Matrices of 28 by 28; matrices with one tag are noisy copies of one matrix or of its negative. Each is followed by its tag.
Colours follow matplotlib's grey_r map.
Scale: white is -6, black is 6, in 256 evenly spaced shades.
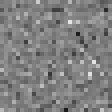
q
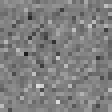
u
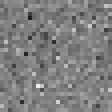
u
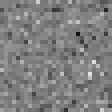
q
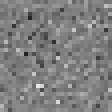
u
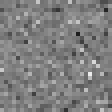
q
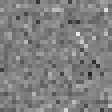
q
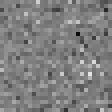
q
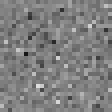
u
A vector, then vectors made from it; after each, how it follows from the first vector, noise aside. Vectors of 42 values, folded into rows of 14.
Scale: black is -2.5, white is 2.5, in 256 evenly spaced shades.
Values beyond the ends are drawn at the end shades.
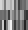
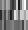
wrapped around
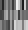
reversed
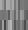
shrunk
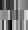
negated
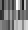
reversed
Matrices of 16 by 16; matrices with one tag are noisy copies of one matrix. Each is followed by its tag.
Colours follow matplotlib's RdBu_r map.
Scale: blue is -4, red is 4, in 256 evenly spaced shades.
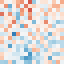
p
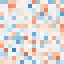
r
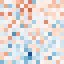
p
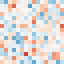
r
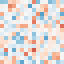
r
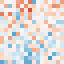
p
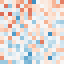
p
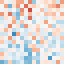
p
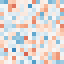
r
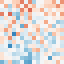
p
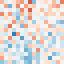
p
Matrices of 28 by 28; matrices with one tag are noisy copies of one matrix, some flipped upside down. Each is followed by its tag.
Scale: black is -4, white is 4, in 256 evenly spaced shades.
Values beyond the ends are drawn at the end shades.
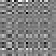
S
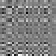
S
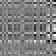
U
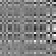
U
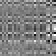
U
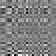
S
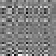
S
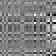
U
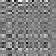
S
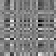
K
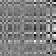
U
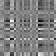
K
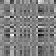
K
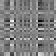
K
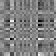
K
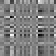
K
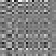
S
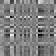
K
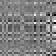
U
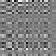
S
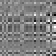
U
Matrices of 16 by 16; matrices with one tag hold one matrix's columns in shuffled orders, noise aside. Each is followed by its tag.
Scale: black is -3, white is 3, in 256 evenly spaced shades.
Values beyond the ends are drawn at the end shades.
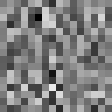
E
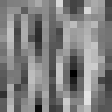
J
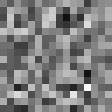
E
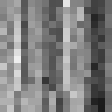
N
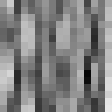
J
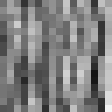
J
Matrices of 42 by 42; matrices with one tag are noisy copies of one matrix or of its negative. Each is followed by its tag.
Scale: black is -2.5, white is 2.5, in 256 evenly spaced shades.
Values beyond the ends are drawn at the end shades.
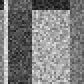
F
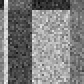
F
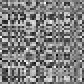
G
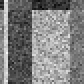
F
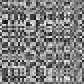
G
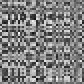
G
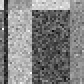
F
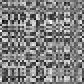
G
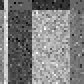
F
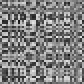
G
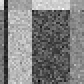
F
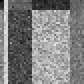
F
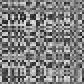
G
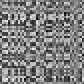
G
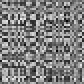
G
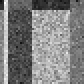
F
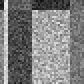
F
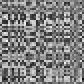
G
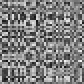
G
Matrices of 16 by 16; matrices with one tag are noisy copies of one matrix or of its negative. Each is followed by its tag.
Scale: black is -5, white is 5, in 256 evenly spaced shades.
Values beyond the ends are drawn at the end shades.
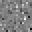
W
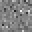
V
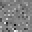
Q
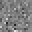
Q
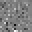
Q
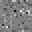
V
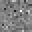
V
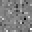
W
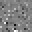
Q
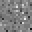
W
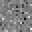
W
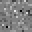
V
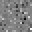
W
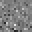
Q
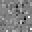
W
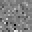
Q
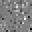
W
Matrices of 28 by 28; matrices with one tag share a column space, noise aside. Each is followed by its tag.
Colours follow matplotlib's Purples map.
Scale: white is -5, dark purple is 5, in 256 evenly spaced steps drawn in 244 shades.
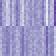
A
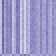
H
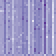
H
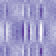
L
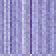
H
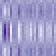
L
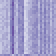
H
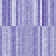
A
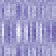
L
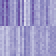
A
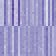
A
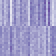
A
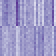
A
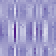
L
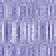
L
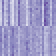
A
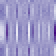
L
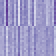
A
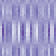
L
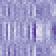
L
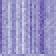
H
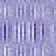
L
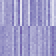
A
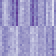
A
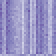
H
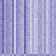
H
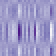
L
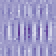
L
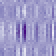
L
